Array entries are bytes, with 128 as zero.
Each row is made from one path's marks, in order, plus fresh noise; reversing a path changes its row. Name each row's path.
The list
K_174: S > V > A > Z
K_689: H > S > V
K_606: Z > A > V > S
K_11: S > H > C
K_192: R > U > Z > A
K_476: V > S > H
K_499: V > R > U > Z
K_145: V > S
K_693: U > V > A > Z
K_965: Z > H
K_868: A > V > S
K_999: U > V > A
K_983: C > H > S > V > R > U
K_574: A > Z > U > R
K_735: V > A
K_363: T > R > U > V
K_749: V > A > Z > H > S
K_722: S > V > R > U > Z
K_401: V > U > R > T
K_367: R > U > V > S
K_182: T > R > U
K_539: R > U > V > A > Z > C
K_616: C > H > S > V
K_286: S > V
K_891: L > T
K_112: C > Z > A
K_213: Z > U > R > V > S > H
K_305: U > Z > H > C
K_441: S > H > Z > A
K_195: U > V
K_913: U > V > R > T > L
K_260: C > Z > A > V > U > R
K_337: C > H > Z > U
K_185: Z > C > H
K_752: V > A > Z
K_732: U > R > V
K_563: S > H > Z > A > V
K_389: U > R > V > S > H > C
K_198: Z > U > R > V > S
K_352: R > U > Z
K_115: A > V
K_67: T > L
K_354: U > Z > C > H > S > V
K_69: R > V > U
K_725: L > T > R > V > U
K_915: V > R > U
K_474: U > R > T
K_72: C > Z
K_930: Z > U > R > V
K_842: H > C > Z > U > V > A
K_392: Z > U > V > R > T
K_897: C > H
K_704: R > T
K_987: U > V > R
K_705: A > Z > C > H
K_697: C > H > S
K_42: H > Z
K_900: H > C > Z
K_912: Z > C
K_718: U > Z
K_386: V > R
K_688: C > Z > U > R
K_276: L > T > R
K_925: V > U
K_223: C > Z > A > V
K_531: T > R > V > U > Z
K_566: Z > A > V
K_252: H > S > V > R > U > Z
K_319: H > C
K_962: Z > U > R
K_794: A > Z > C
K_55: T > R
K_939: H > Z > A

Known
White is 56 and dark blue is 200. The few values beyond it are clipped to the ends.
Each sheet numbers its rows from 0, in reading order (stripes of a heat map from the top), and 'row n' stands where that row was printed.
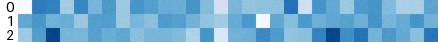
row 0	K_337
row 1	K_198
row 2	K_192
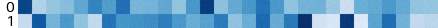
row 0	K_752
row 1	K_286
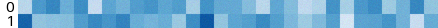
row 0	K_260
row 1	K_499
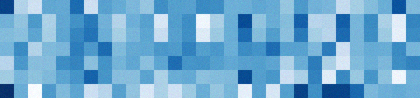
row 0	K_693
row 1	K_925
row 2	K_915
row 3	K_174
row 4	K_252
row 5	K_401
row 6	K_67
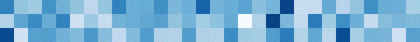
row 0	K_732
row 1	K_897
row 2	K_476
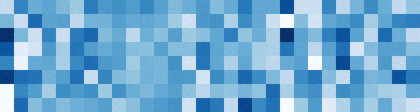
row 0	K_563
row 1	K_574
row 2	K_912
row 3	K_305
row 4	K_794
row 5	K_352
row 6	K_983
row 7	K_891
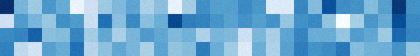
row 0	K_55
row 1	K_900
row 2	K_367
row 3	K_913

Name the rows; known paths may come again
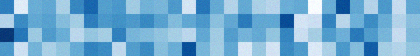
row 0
K_794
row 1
K_563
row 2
K_363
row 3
K_145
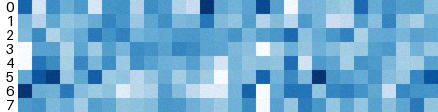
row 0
K_386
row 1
K_749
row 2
K_722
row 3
K_697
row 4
K_337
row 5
K_69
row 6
K_965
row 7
K_606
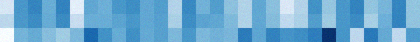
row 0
K_688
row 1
K_260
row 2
K_441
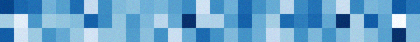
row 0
K_352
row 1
K_735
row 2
K_987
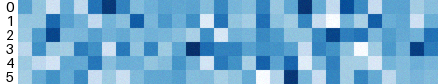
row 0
K_11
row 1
K_115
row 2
K_192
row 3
K_42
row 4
K_474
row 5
K_897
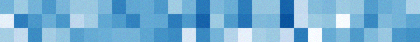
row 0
K_354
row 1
K_689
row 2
K_868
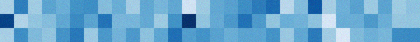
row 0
K_392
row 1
K_752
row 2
K_252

